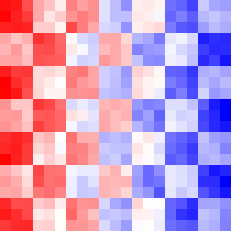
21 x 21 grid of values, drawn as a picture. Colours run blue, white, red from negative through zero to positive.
Grain: checkered. Slope: up to the left. Average level on the scale: 50%. Odd rows or columns: none.
